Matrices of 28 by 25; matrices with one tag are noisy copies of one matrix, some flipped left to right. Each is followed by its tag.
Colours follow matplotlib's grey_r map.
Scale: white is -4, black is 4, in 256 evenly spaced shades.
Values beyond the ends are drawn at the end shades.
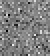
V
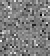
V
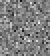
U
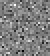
U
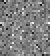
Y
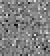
V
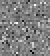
U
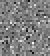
U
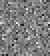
Y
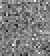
V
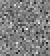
U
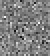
U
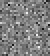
Y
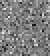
V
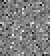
Y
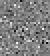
U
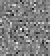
U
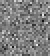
V
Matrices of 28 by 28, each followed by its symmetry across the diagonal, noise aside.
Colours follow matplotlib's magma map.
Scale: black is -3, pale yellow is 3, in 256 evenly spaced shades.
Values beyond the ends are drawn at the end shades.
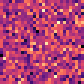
neither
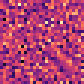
antisymmetric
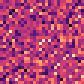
symmetric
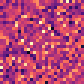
symmetric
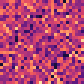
symmetric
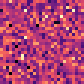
antisymmetric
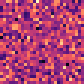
antisymmetric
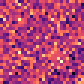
symmetric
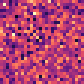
symmetric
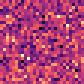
neither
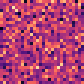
neither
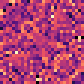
symmetric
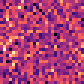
neither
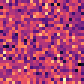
antisymmetric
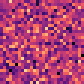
neither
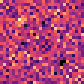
symmetric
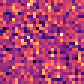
antisymmetric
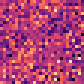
antisymmetric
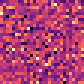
neither
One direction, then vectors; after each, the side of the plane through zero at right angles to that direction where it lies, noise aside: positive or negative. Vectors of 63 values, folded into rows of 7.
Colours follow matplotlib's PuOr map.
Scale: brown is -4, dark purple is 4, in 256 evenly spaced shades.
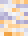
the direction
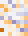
positive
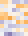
negative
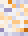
negative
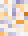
negative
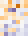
negative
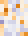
negative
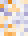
positive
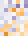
positive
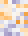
negative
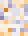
positive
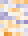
positive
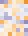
positive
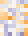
negative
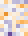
negative
